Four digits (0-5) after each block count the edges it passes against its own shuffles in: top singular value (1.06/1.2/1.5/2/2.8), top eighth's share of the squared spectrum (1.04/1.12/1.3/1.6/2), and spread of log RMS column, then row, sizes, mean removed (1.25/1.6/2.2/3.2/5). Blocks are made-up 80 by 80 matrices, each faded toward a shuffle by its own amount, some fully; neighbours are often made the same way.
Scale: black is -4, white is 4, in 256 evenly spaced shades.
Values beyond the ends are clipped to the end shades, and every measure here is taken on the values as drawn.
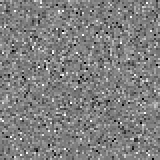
2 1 0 0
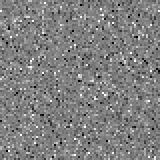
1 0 0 0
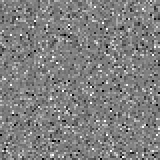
3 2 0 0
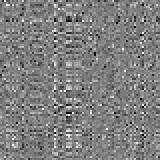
5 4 3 3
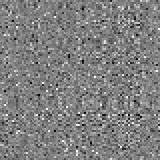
4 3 2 2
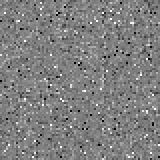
1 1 0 0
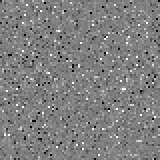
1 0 0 0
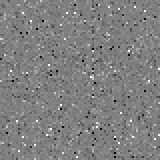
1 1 0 0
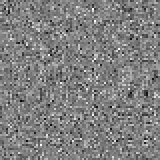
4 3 2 2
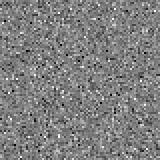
0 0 0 0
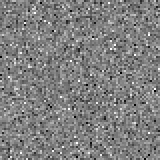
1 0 0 0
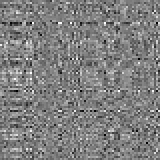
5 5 3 3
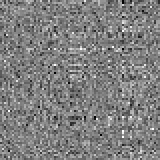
4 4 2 2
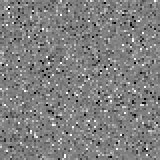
0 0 0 0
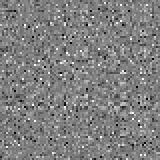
4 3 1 2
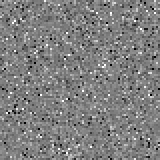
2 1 0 0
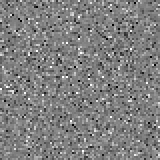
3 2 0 0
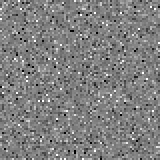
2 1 0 0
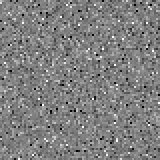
1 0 0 0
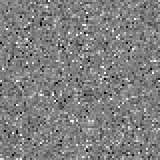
3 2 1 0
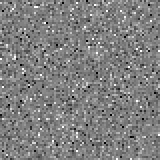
1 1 0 0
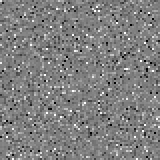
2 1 0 0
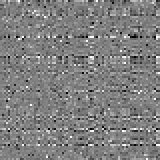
5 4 3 3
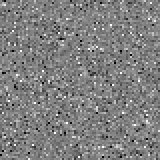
0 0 0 0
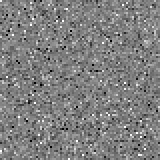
1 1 0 0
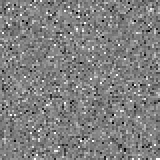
0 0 0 0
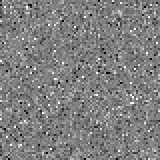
2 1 0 0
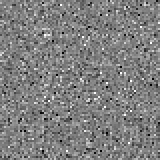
3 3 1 1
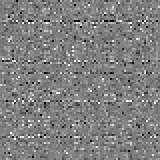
4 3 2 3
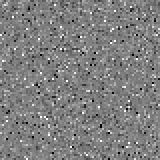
1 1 0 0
